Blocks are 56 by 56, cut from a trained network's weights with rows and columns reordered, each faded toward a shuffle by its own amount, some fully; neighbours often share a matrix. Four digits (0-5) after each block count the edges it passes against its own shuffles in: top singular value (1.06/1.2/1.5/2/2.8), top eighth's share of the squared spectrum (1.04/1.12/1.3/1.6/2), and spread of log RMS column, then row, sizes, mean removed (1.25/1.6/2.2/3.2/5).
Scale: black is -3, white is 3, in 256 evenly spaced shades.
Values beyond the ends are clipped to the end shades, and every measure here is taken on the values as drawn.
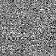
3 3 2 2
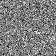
0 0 0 0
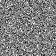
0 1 0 0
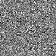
2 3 1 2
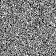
0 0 0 0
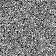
0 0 0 0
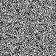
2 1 0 0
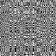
4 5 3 2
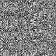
3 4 2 2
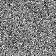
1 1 0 0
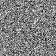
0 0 0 0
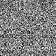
3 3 1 0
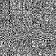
3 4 2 1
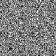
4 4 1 2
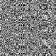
4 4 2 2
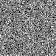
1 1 0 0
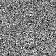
2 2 0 0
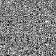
3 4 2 2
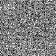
2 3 1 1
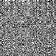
3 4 2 2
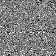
2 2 0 1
